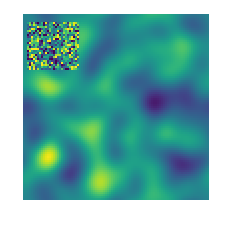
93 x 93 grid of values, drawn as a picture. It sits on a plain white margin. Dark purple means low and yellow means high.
Ninth with the lowest average: middle right. Odd patch: rougher, in the top left. Roughest part: top left. Mirror symmetry: none.
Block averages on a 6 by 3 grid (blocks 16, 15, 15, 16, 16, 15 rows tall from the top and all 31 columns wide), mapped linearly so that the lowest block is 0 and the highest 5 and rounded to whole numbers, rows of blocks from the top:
3 3 3 / 3 3 4 / 4 3 0 / 2 4 2 / 4 4 1 / 2 5 3
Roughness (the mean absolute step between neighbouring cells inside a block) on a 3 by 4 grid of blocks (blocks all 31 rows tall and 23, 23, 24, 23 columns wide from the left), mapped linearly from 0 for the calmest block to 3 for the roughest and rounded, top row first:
3 1 0 0
0 0 0 0
0 0 0 0
